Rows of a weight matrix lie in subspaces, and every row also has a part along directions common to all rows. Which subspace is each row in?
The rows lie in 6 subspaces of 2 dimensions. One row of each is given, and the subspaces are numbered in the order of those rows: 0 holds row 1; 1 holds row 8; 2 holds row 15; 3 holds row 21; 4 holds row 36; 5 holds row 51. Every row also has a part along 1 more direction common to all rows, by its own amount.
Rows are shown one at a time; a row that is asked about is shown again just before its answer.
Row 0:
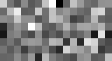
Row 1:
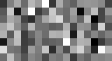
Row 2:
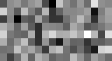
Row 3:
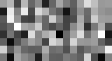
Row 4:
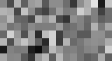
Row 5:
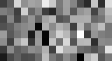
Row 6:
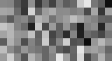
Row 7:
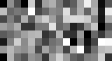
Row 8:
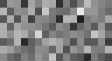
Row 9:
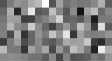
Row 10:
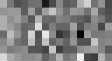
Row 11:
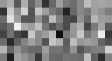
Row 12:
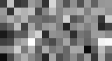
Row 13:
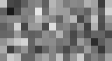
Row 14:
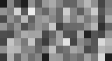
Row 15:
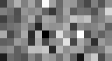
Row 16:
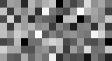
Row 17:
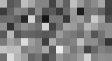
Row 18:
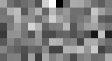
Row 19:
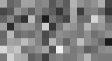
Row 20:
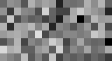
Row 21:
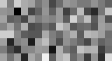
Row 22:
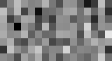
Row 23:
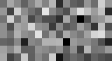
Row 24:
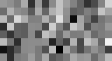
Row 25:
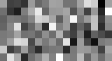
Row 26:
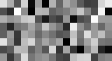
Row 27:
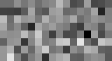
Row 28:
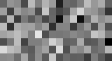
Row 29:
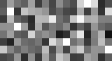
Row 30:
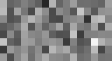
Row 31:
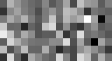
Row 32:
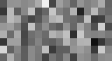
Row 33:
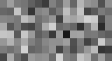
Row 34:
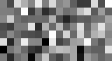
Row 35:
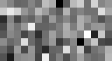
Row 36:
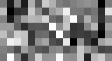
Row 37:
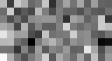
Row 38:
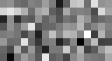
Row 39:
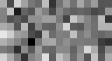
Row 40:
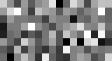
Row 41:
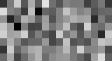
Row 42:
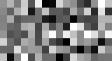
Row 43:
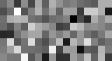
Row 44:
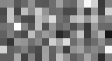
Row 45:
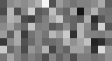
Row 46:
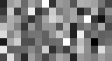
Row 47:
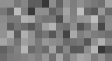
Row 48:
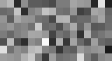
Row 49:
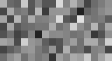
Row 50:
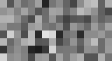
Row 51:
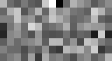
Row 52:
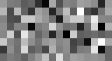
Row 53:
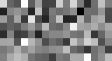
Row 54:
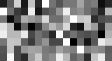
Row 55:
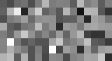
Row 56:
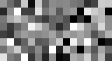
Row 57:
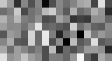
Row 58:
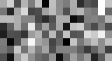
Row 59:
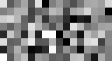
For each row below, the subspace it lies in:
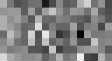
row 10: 2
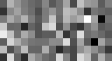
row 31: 0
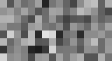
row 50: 2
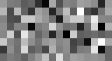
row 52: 0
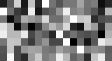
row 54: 4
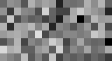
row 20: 1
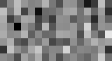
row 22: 4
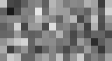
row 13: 4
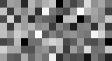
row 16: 1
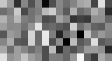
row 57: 2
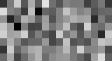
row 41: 4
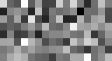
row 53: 1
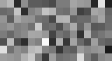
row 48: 2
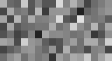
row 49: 1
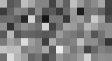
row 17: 1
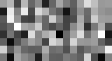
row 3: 4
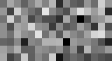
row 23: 1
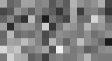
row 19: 1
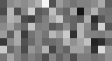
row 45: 0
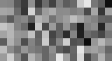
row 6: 2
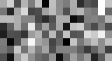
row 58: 3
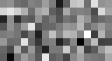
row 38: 5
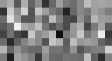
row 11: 4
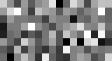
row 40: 5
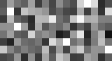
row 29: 4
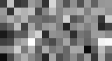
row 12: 3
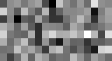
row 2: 5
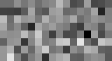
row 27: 5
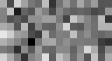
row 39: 3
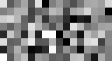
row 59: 2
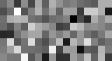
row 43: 3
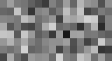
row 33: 0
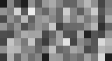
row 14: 3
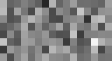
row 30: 0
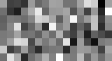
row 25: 4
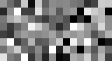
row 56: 3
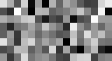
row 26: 0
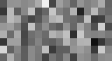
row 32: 0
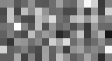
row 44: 4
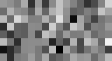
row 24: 1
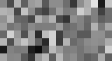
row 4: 2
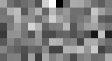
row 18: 5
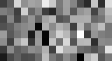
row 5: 2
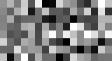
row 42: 5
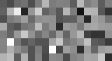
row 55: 3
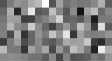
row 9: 0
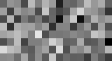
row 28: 1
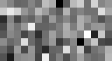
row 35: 5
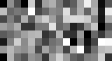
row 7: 3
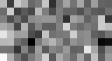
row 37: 3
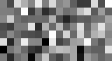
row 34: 2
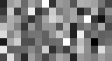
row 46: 0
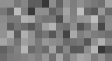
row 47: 0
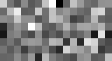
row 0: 5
